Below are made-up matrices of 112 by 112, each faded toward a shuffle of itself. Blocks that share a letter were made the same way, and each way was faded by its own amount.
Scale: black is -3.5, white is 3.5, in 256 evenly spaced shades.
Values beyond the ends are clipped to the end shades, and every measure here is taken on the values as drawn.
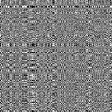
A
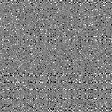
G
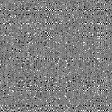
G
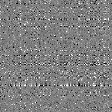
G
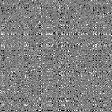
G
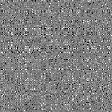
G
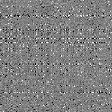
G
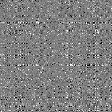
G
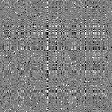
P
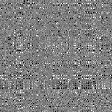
G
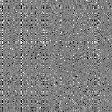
P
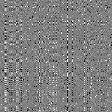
P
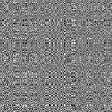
A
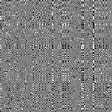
P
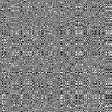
P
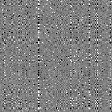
P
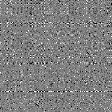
G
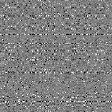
G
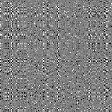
P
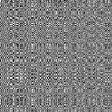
A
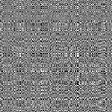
A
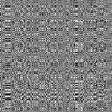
A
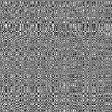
A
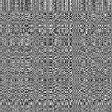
A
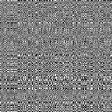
A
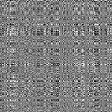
A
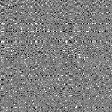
G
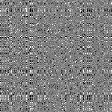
P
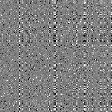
P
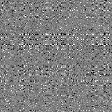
G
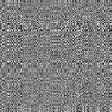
A
